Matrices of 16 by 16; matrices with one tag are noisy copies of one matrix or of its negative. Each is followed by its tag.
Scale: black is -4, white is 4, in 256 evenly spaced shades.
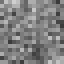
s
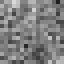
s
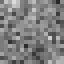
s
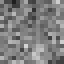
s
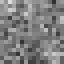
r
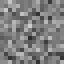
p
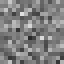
p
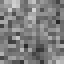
s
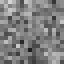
r
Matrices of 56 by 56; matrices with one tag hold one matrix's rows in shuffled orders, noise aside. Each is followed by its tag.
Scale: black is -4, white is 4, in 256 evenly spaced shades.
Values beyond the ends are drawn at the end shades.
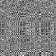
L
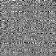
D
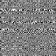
D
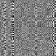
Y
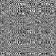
L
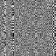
Y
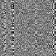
Y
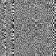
Y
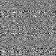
D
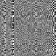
Y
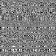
D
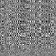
L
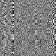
Y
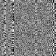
Y
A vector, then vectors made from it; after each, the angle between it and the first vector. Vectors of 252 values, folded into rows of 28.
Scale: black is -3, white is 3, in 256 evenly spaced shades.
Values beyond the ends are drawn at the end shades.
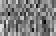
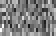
partly aligned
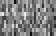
partly opposed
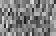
partly aligned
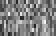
nearly opposite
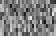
partly aligned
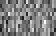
nearly opposite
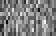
nearly opposite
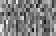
nearly parallel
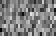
orthogonal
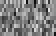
orthogonal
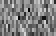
orthogonal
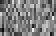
partly opposed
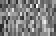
nearly opposite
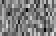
partly aligned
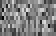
partly opposed
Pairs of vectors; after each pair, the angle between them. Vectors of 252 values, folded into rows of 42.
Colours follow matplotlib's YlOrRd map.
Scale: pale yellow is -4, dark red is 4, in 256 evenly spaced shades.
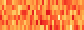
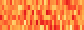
nearly parallel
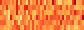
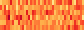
nearly opposite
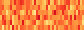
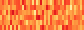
partly aligned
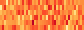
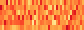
nearly opposite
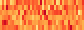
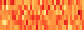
nearly opposite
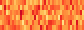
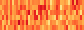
orthogonal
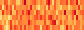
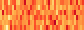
nearly parallel
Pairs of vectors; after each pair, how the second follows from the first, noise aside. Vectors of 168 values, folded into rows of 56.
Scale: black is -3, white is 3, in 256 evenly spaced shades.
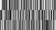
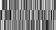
copied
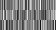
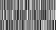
copied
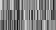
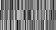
sign-scrambled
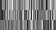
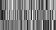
copied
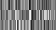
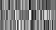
copied
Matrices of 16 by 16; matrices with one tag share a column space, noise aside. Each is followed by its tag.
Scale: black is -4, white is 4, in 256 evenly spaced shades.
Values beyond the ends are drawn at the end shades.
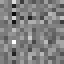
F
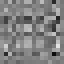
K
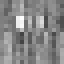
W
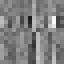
W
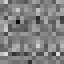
K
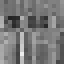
W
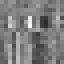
W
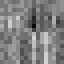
W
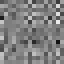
F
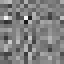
F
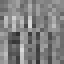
W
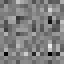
K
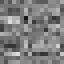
K
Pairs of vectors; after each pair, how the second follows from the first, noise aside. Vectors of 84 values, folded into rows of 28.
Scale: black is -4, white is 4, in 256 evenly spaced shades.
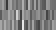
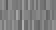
shrunk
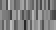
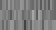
shrunk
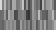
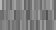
shrunk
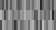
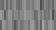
shrunk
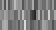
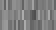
shrunk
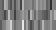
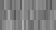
shrunk
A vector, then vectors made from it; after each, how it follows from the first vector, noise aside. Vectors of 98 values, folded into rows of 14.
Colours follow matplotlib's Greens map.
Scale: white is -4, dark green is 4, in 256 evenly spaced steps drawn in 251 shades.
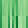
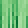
copied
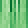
reversed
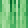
reversed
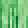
copied
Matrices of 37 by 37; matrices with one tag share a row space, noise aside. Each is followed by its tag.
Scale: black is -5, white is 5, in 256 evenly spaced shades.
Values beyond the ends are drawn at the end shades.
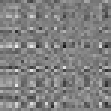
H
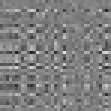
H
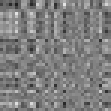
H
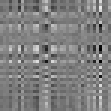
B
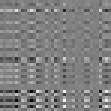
H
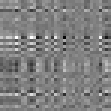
H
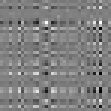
B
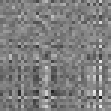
B
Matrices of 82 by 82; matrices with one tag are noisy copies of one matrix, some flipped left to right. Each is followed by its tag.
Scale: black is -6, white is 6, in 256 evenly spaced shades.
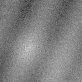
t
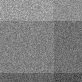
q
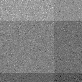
q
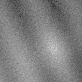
t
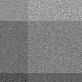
q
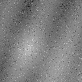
t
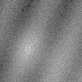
t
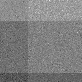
q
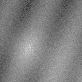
t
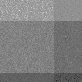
q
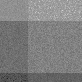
q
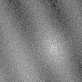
t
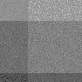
q
